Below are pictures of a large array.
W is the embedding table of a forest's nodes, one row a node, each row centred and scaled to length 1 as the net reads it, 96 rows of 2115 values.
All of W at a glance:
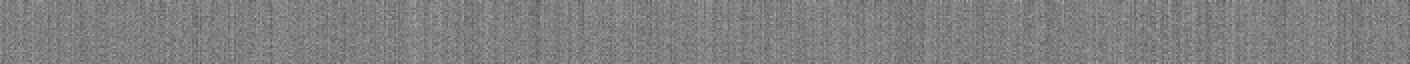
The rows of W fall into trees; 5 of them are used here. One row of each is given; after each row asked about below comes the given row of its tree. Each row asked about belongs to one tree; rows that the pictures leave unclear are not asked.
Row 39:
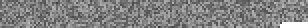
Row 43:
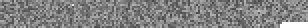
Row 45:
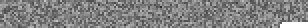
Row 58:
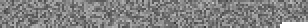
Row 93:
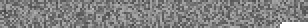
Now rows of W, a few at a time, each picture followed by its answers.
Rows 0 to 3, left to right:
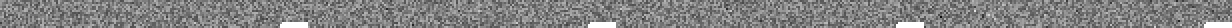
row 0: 93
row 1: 93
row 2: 93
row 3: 58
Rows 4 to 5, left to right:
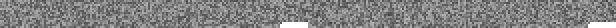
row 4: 93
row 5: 93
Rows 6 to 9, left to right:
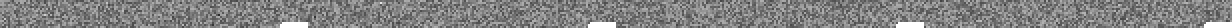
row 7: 45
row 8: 39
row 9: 45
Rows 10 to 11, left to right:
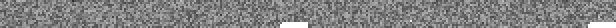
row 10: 93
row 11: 43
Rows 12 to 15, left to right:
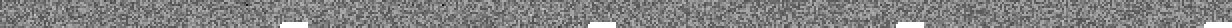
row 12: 39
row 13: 93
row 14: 43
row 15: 45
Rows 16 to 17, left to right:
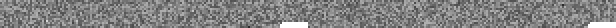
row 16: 93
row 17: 45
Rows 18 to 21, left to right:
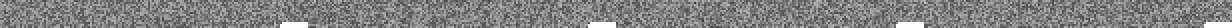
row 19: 39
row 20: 43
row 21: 43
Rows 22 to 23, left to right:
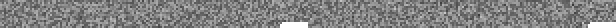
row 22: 93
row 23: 43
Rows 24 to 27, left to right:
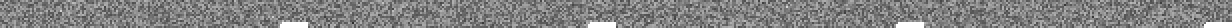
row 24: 58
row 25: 58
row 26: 58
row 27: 45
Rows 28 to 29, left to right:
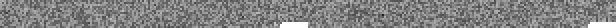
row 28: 93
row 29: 45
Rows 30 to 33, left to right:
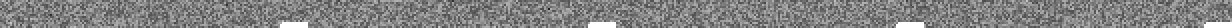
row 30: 58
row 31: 43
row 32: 93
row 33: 39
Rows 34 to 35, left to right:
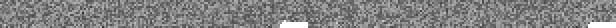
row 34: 58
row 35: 39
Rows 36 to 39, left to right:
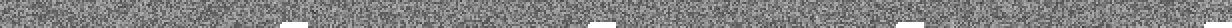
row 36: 45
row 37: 93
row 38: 93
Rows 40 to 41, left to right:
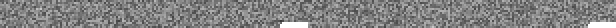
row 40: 93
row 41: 45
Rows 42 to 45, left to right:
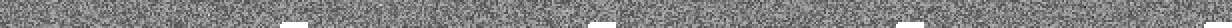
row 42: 39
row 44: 93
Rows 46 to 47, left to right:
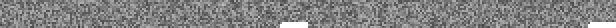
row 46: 43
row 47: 39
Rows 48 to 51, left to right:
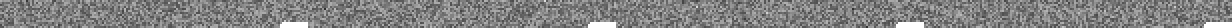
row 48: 43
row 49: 45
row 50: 93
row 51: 93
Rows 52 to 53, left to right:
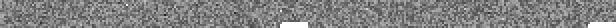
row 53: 43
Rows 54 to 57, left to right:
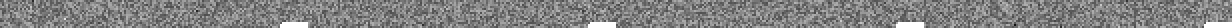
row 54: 45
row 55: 93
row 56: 43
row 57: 39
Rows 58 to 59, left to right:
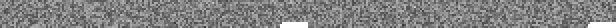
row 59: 93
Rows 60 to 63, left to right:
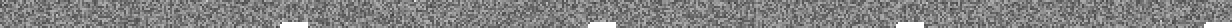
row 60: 39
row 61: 45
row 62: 39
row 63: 43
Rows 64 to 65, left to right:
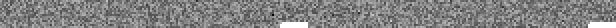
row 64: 58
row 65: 58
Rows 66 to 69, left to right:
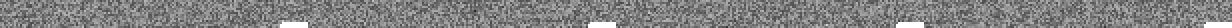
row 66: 58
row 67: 43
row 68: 43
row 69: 39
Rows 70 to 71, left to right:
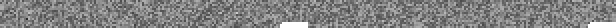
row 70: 45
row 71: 39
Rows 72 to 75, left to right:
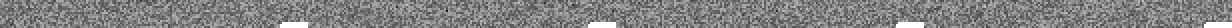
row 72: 43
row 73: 45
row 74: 93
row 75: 45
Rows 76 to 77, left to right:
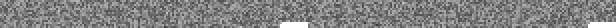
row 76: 58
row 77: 58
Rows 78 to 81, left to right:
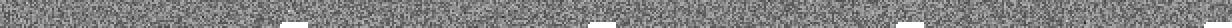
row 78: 93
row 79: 93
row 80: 43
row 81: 39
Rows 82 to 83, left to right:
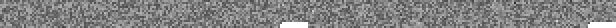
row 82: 45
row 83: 39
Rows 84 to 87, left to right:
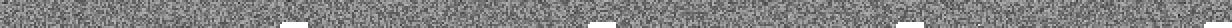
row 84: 93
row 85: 43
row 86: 43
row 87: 43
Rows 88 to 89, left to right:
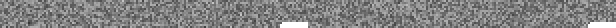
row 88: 58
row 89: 45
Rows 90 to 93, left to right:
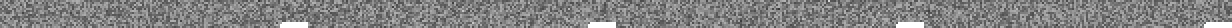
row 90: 58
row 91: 39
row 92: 39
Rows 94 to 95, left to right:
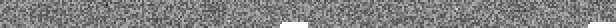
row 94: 45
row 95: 45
